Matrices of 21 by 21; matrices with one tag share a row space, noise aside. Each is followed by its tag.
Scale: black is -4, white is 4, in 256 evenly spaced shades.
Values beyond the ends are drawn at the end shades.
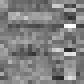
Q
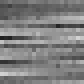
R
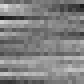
R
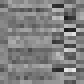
Q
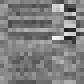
Q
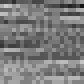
R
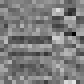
Q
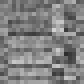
Q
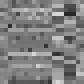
Q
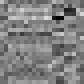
Q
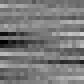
R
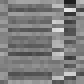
Q
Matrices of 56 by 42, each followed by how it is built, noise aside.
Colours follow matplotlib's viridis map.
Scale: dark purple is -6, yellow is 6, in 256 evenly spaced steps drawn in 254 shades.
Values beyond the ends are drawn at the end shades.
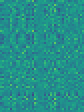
low rank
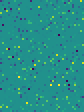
sparse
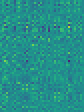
low rank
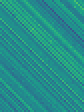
Toeplitz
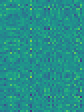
low rank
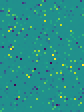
sparse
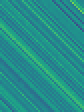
Toeplitz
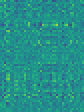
low rank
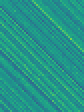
Toeplitz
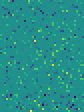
sparse
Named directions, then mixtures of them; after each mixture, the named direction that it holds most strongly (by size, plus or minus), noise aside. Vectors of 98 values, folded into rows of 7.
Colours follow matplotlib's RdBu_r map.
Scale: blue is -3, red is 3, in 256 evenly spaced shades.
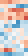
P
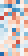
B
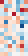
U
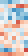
P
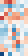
B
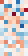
U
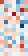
U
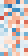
B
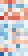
P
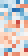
P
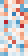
U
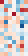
U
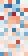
B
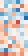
P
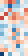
B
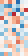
B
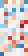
U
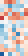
B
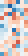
B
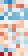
P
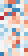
B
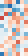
B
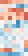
P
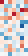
U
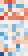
P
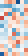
B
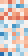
P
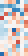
B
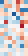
U
